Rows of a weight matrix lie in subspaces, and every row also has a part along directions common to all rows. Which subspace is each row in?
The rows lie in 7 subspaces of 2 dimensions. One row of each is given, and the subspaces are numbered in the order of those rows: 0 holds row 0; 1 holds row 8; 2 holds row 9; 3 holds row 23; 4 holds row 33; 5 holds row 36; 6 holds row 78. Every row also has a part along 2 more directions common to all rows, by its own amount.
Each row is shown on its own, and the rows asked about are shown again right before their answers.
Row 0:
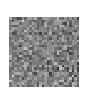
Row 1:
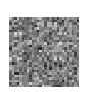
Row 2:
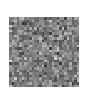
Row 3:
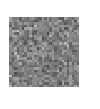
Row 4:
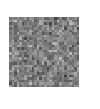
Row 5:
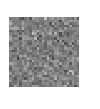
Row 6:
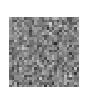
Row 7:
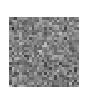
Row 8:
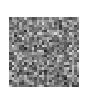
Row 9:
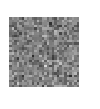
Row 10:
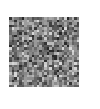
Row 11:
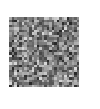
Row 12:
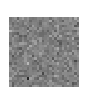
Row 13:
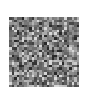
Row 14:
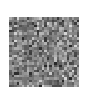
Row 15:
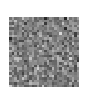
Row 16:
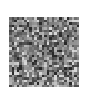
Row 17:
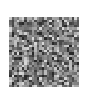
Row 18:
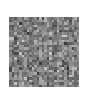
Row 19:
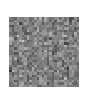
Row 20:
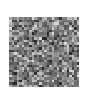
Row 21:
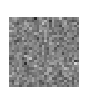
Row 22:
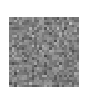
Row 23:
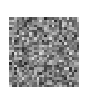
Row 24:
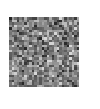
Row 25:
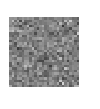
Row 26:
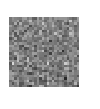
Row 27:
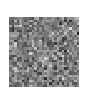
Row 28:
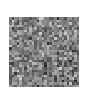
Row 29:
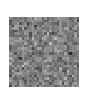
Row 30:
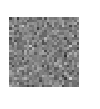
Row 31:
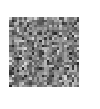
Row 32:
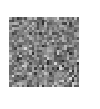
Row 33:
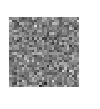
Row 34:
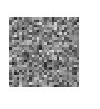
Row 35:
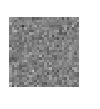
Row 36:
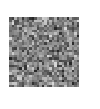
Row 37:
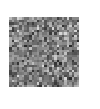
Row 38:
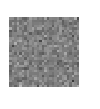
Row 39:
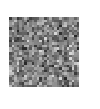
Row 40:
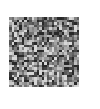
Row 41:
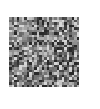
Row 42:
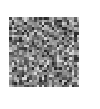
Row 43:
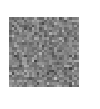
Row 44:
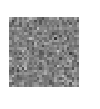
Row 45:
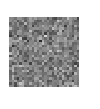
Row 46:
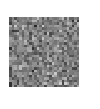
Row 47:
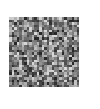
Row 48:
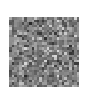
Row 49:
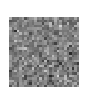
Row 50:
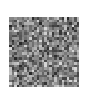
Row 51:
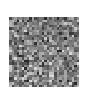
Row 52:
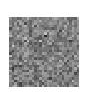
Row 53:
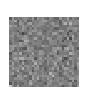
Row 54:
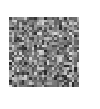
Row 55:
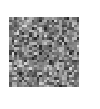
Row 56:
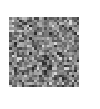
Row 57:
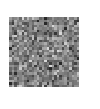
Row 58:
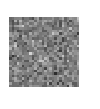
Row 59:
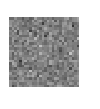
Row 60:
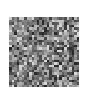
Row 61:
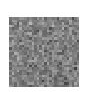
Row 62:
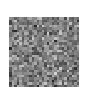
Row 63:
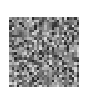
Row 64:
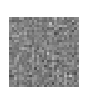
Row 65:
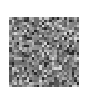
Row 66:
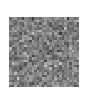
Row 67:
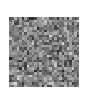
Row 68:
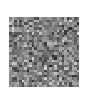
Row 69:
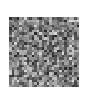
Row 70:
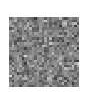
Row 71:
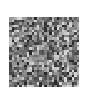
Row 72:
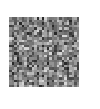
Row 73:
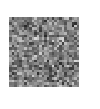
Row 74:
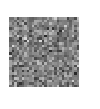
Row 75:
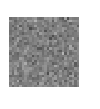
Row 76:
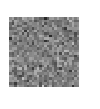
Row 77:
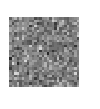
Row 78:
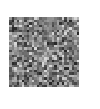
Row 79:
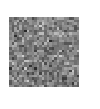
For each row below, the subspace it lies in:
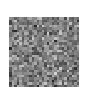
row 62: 4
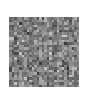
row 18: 1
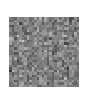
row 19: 1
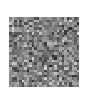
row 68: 6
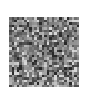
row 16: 3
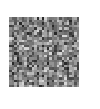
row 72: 1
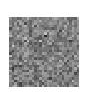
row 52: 2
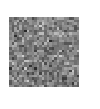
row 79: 1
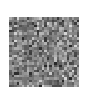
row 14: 0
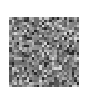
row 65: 5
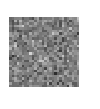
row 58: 6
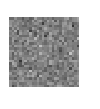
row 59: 3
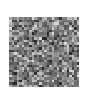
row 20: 4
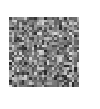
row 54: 1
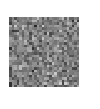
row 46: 4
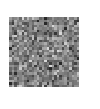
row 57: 5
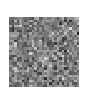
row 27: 6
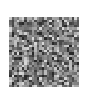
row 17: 6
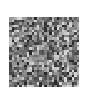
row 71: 0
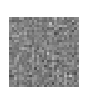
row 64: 2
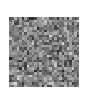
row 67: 5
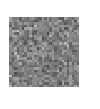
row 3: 4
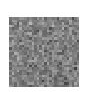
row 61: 1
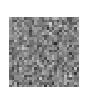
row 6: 2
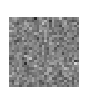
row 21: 3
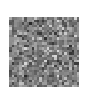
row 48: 6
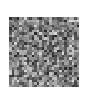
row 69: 3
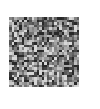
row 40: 1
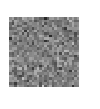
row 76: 5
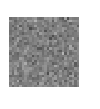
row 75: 3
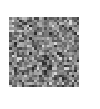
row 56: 6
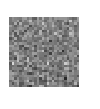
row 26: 1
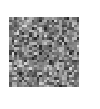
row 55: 3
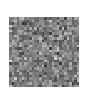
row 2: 6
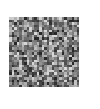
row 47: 3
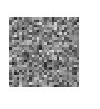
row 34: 0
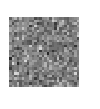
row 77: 0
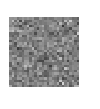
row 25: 6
